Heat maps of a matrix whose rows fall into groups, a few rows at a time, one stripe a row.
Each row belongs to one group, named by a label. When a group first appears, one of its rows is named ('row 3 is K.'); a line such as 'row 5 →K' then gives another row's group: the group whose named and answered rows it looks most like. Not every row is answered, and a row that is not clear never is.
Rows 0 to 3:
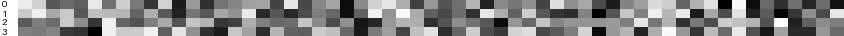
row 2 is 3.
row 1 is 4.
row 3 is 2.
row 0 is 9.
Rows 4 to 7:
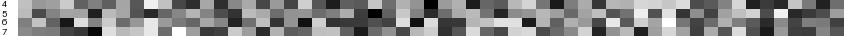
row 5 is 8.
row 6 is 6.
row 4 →4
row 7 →2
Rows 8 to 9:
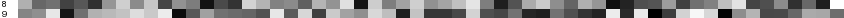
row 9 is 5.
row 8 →8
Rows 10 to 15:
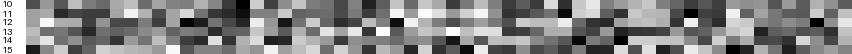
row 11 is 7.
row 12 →4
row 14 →4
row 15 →5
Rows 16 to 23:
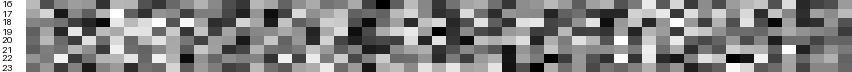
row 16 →8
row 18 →2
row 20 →6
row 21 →3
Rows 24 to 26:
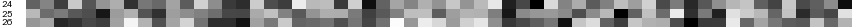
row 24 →3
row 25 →8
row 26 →7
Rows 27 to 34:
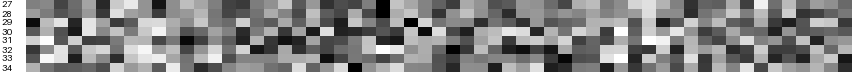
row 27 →7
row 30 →6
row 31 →4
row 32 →5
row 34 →9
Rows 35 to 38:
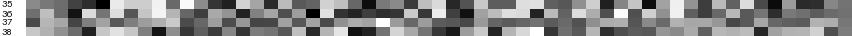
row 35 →2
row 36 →6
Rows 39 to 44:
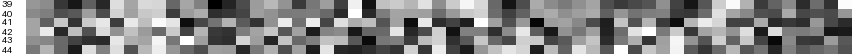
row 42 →9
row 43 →2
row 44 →6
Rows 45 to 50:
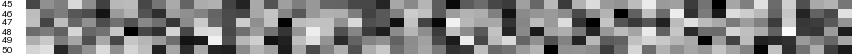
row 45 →3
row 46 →8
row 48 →3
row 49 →4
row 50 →9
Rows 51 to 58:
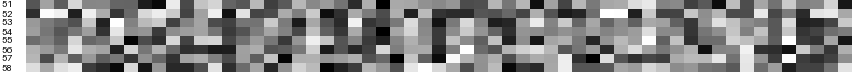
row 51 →3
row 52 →5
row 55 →3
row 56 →4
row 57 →8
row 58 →4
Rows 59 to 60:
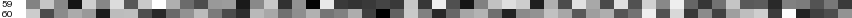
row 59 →6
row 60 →8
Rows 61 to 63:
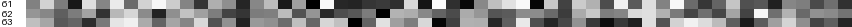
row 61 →6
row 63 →9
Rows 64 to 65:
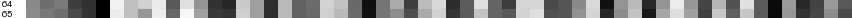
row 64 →2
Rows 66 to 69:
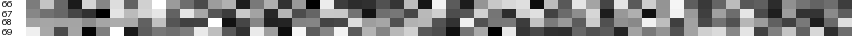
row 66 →6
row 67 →2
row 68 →4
